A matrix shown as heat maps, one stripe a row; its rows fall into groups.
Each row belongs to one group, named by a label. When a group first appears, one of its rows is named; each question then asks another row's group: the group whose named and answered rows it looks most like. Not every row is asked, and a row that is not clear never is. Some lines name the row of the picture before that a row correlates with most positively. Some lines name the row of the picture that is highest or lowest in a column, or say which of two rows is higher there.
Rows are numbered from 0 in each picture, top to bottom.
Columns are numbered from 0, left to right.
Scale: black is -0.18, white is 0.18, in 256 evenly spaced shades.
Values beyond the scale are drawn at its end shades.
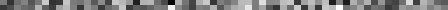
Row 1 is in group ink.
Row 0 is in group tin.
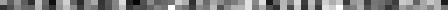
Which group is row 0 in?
ink
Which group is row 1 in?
ink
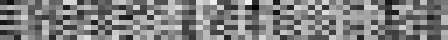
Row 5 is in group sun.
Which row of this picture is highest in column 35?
0
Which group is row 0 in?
tin
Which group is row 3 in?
sun
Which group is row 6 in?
tin
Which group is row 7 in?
sun
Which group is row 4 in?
tin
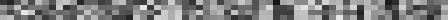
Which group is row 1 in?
sun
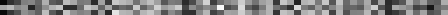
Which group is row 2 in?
tin
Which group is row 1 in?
sun
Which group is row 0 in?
tin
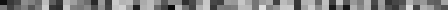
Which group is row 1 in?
tin
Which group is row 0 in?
tin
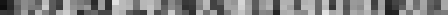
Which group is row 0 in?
tin
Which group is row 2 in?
ink
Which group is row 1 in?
tin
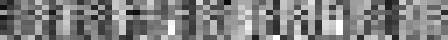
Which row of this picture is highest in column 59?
0
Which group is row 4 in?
ink
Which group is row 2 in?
ink
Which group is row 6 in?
ink
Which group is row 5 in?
ink
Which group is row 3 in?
tin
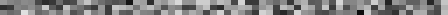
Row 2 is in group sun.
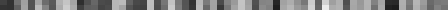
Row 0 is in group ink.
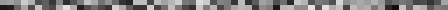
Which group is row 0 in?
sun
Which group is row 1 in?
ink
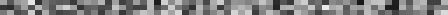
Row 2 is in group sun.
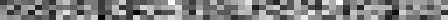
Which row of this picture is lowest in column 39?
0
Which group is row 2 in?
ink
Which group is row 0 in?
ink
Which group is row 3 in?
sun
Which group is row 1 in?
sun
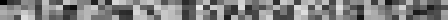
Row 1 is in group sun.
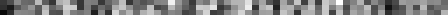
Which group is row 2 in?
tin
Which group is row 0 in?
ink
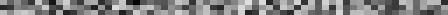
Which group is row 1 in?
tin
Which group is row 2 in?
sun
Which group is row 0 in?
ink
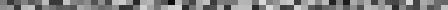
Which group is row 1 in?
sun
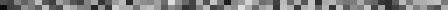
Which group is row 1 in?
tin
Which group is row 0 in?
ink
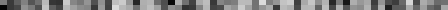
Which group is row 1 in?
tin
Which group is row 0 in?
tin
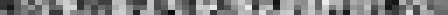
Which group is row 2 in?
tin
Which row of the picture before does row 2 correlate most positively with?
0
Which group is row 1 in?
tin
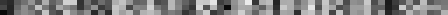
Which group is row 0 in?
tin
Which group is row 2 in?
tin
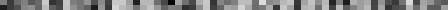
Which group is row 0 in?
tin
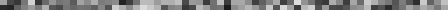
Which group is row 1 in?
tin
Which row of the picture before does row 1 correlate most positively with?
1
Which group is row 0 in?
sun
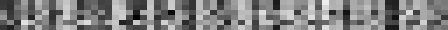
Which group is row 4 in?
sun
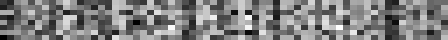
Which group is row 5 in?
ink
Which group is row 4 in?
ink
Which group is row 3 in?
tin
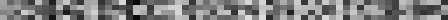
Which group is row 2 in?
sun
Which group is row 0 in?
ink
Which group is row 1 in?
sun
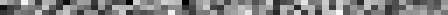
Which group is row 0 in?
sun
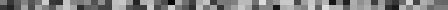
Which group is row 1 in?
ink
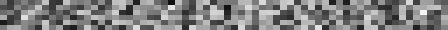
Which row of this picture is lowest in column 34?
2
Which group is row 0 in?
tin
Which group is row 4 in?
tin
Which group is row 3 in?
sun
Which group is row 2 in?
sun
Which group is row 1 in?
ink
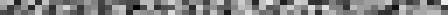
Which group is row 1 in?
ink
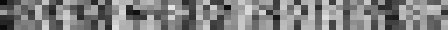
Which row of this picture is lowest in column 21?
2
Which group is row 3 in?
ink
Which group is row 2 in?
ink
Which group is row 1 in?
ink
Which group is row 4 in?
tin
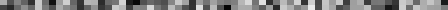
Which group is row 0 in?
ink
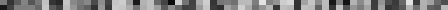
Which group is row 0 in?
tin
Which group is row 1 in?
tin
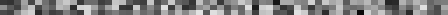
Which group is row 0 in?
ink
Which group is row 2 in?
sun
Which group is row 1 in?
sun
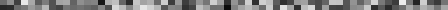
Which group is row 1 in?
tin
